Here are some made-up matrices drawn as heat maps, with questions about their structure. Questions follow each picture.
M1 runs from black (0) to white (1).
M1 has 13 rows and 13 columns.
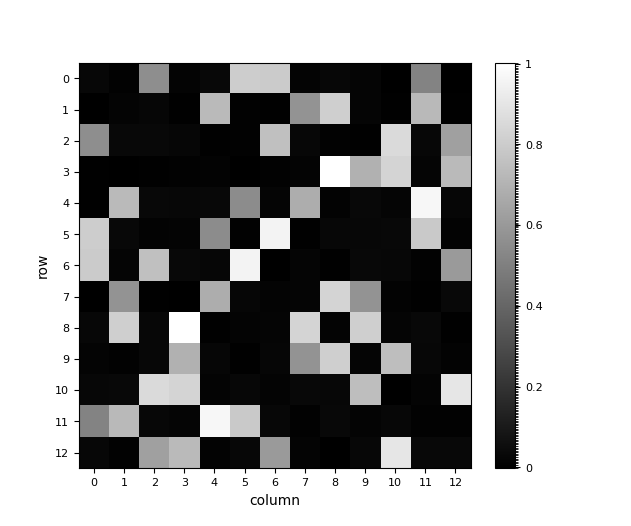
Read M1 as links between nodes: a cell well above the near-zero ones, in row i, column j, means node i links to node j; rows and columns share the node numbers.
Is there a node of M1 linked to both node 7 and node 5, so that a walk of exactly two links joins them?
yes
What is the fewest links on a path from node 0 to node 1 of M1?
2
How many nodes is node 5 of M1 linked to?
4
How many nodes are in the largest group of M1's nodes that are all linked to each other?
3
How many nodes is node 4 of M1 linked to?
4
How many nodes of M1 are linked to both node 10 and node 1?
0
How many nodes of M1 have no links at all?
0
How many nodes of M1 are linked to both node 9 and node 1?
2
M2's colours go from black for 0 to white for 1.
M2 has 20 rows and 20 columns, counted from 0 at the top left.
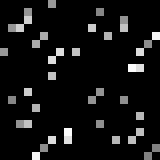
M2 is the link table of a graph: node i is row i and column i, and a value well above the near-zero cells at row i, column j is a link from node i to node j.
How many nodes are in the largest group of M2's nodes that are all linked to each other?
3
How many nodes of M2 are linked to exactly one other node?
5
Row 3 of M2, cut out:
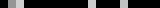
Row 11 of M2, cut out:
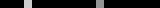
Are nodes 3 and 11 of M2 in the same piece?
yes
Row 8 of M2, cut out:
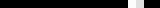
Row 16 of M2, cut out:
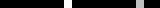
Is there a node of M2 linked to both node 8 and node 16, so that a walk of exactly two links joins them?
yes
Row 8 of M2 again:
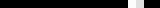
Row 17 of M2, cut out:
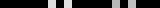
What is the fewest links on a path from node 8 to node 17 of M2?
1
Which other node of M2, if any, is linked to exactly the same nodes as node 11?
node 1
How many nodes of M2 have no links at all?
1
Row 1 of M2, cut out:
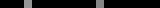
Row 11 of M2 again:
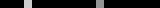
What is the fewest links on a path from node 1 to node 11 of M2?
2
